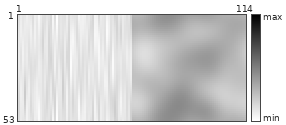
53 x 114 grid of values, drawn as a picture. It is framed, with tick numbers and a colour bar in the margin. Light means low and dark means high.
It is made of 1 by 2 panels. Panel 1,1: very low, streaked downward, faint in contrast. Panel 1,2: low, smooth.
